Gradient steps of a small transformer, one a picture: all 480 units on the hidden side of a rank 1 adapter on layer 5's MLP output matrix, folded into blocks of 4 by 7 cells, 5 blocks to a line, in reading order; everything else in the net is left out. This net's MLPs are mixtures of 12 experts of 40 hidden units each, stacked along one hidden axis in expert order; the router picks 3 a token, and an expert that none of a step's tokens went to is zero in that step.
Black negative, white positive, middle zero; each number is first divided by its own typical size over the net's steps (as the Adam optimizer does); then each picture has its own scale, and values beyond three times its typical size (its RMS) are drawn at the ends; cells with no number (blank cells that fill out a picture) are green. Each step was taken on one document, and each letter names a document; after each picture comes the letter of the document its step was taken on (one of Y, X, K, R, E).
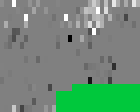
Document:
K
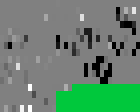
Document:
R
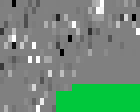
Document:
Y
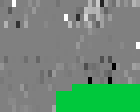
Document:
K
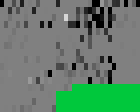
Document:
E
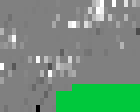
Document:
Y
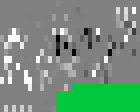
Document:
R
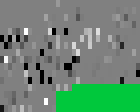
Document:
R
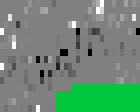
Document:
Y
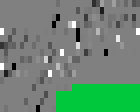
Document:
Y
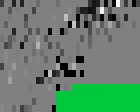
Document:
E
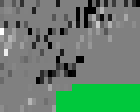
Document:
E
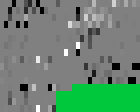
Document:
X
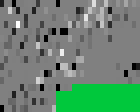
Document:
E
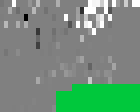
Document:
K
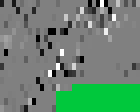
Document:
E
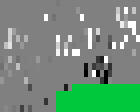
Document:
R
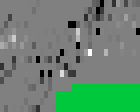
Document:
Y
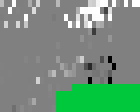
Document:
K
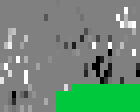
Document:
R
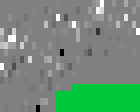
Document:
Y
